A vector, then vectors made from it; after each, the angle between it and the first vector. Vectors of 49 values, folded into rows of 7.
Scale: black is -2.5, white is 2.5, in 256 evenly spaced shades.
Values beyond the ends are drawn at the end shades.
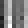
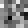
partly opposed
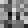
partly opposed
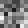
orthogonal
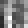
nearly parallel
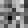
partly opposed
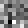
partly opposed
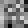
partly opposed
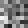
partly opposed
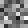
orthogonal
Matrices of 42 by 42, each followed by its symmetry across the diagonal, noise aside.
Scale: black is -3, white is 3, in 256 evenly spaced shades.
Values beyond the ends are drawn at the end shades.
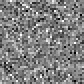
neither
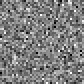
neither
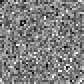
symmetric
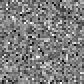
neither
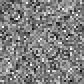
symmetric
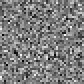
neither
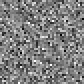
antisymmetric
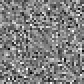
antisymmetric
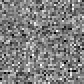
antisymmetric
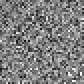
symmetric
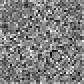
symmetric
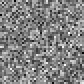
symmetric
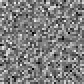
symmetric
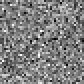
antisymmetric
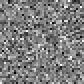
neither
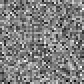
antisymmetric
